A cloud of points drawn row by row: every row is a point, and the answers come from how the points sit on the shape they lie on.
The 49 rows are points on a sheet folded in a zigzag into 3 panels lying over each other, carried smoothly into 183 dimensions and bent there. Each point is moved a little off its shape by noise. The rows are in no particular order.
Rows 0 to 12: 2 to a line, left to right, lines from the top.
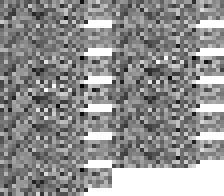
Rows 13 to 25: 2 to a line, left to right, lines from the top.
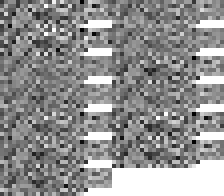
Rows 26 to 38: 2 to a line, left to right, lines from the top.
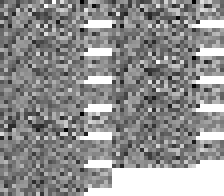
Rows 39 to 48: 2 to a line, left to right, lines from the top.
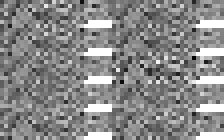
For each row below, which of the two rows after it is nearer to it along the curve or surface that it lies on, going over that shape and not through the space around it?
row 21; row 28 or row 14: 14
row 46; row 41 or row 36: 41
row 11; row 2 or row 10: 2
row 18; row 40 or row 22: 40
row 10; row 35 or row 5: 5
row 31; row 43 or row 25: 43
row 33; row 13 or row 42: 42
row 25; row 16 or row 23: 23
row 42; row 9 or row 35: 9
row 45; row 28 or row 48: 48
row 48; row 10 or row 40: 10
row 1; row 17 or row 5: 17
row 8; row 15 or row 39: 15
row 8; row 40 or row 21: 40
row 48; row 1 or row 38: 1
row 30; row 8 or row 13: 13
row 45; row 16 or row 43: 16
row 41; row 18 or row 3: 3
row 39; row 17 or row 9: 17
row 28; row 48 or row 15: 15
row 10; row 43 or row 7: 43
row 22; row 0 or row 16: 16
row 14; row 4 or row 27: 27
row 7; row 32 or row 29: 29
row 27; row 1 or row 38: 1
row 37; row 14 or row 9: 14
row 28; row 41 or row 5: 5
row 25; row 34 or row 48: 34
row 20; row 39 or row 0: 39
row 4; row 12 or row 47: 12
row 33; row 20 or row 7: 7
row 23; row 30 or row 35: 35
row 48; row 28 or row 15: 15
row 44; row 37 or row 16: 37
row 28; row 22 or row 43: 43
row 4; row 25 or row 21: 25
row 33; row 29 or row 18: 18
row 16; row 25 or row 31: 31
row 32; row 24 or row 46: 46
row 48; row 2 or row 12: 2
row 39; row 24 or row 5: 5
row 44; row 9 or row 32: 9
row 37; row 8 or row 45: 45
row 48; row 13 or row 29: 13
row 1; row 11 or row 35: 11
